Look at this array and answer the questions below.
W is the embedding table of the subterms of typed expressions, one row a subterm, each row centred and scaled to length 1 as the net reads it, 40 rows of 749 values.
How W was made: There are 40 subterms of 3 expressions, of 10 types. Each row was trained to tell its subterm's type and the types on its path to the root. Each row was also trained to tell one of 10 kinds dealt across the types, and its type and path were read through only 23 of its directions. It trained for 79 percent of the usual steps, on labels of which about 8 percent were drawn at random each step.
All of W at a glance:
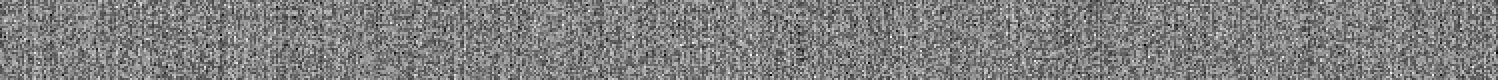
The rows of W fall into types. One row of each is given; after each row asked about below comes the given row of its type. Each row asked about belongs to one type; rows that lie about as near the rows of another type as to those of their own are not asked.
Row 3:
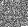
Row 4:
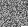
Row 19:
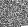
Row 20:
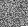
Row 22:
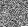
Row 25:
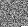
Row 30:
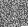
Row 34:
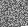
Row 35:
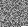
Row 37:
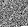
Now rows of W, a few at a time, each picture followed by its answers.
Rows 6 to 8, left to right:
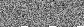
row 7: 20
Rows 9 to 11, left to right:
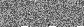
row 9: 34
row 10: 4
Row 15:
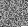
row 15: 34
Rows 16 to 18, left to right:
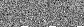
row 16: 3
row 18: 19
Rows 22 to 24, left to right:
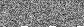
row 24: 3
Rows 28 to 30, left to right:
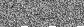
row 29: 30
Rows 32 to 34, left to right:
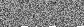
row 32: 20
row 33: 34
